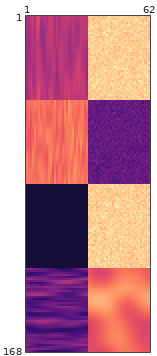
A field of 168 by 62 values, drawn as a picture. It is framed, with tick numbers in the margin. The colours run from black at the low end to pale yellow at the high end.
It is made of 4 by 2 panels. Panel 1,1: middling, streaked downward, faint in contrast. Panel 1,2: very high, fine-grained, faint in contrast. Panel 2,1: high, streaked downward, faint in contrast. Panel 2,2: low, fine-grained, faint in contrast. Panel 3,1: very low, flat. Panel 3,2: very high, fine-grained, faint in contrast. Panel 4,1: low, streaked across. Panel 4,2: high, smooth.
